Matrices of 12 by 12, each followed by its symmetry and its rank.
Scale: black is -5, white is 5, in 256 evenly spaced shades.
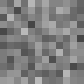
antisymmetric, full rank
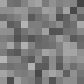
neither, full rank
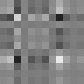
symmetric, rank one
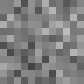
antisymmetric, full rank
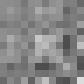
symmetric, rank two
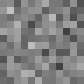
neither, full rank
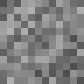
symmetric, full rank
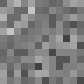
symmetric, full rank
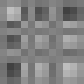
symmetric, rank one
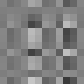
neither, rank one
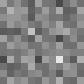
symmetric, rank two
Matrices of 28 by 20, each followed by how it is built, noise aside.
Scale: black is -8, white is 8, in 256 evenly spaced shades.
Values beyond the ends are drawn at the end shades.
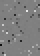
sparse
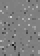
sparse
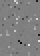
sparse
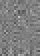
low rank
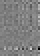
low rank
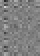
low rank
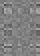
low rank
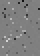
sparse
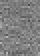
low rank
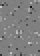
sparse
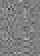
low rank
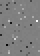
sparse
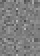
low rank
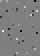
sparse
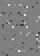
sparse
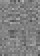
low rank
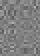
low rank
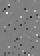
sparse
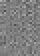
low rank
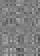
low rank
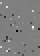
sparse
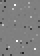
sparse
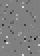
sparse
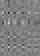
low rank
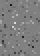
sparse
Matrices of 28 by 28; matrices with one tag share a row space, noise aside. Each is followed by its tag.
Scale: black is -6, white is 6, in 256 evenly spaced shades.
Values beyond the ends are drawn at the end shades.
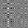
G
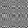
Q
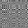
Q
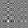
G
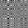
G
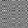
Q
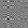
G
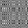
Q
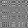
Q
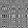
Q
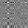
G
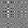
G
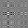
G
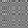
Q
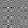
G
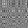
Q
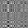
G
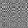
Q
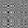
G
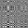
G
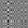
G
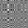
G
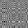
Q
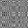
Q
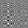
G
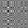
G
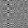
G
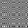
Q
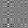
G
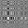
G
